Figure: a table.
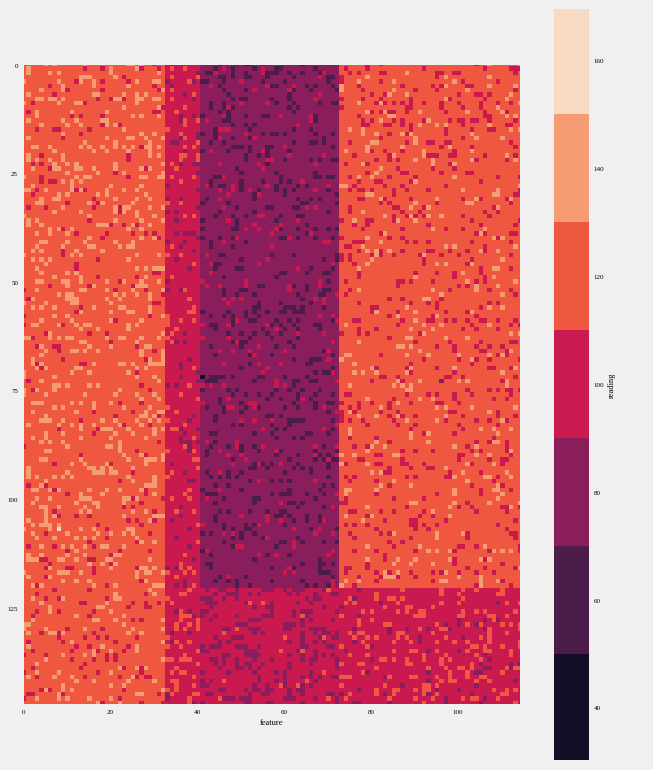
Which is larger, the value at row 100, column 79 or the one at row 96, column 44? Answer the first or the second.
the first
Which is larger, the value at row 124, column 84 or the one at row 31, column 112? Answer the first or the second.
the second
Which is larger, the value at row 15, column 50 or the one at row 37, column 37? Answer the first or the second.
the second
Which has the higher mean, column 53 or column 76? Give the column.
76
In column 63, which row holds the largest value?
143
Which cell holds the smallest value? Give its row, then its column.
72, 41
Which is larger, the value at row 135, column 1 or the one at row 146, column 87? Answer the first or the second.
the first
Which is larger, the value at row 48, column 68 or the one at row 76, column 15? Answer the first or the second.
the second
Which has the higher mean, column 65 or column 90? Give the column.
90
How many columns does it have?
115
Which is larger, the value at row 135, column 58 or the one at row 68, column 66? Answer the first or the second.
the first
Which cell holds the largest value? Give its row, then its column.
107, 8
